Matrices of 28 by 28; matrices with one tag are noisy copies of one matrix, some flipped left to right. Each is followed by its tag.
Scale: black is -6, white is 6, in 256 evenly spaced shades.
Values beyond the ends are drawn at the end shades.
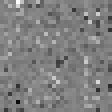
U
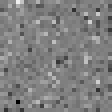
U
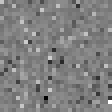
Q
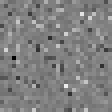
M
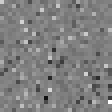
Q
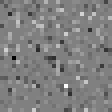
M
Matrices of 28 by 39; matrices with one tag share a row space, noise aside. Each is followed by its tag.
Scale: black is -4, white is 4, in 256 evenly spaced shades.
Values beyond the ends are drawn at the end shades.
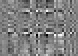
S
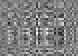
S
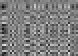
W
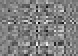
S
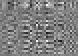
S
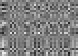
W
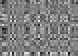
W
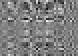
S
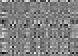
W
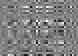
S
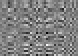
S
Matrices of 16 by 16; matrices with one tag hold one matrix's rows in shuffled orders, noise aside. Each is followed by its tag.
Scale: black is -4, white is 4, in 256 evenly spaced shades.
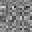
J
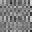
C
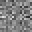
J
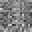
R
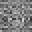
R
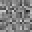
J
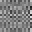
C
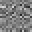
J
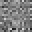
R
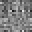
R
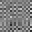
C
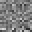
J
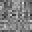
R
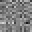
J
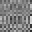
C
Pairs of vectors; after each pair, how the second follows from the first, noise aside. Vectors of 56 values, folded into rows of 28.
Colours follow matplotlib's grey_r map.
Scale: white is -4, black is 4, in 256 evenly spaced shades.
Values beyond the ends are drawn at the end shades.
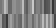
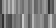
reversed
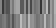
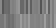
shrunk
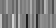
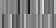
reversed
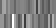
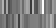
reversed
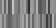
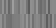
shrunk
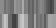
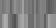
shrunk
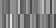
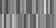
reversed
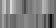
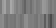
shrunk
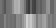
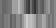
copied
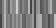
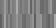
shrunk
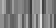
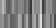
copied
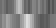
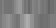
shrunk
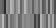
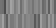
shrunk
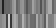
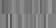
shrunk
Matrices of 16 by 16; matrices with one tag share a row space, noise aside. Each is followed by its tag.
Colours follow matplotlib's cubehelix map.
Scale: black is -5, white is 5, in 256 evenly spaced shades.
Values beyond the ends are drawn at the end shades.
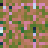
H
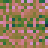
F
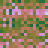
F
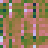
H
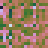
H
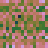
F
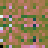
H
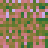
F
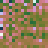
H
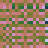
F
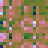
H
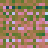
F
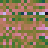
F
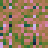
H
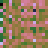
H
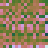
F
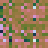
H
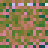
F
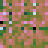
H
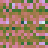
F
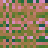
F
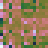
H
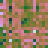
H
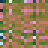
H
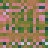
F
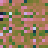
H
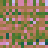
F
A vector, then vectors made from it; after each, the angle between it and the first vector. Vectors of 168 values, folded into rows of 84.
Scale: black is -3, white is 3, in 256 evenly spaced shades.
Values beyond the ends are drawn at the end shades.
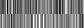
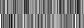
partly aligned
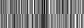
orthogonal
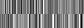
orthogonal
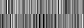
nearly opposite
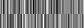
partly aligned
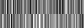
nearly parallel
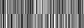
partly aligned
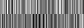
nearly opposite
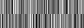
partly opposed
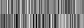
partly opposed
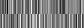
partly aligned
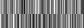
partly opposed
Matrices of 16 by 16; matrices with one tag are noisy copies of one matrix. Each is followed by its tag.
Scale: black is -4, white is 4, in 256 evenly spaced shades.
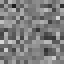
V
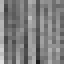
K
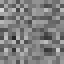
V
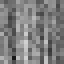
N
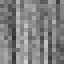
N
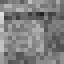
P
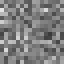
V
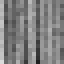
K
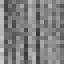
K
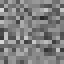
V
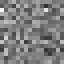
V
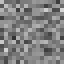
V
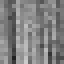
N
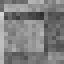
P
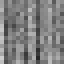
K
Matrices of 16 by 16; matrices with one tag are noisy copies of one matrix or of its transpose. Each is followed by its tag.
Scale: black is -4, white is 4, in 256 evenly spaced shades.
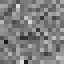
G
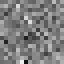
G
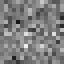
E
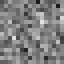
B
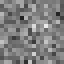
E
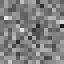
G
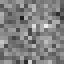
E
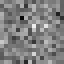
E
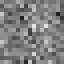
E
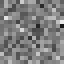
G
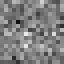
E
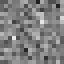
B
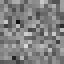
E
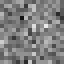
E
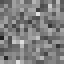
B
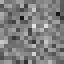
E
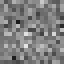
E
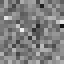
G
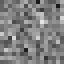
B
